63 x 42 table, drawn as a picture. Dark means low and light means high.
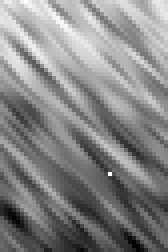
Values rise toward the top. A single lone cell is far higher than the cells round it. Streaks slant down to the right.
